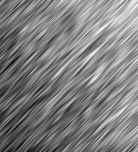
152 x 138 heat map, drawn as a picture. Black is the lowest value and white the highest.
The top right is the ninth with the highest average. Overall the values sit about 50% of the way up the scale. Values rise toward the top right. The ninth with the lowest average is the bottom left. The halves do not mirror each other. No single row or column stands out from its neighbours. Streaks slant up to the right.
